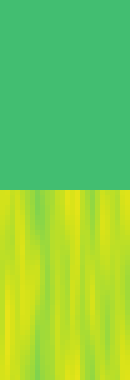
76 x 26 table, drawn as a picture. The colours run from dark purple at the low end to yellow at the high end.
It is made of 2 by 1 panels. Panel 1,1: high, flat. Panel 2,1: very high, streaked downward, faint in contrast.
